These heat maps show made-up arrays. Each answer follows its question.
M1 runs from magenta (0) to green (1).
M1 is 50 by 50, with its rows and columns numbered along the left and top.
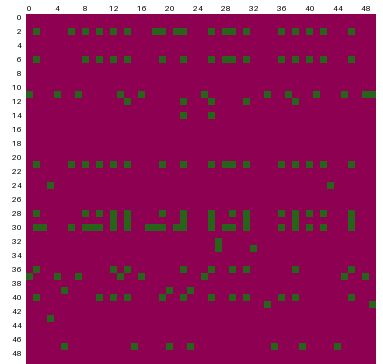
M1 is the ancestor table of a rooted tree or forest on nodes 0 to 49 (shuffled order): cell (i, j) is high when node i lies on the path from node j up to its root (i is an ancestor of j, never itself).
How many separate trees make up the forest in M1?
5
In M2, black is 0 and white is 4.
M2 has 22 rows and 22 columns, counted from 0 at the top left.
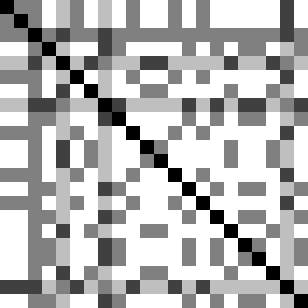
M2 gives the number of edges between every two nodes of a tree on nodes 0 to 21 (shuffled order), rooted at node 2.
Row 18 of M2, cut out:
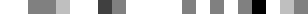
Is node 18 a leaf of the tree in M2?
yes
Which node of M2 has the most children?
7
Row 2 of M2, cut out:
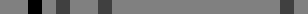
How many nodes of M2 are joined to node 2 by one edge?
3
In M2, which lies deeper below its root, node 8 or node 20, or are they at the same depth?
node 8
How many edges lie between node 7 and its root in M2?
1
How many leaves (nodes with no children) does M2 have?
18
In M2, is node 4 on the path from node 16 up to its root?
yes
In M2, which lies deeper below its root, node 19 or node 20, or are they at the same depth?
node 19
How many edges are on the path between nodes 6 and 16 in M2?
2
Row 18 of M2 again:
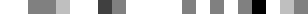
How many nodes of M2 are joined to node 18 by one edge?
1
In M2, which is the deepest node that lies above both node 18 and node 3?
7
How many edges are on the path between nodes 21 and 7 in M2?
1
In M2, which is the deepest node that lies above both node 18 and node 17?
7
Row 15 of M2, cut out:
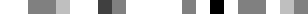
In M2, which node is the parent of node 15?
7
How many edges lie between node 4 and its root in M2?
1
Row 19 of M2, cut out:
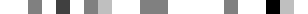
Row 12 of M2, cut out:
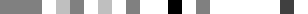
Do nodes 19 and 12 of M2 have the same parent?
no
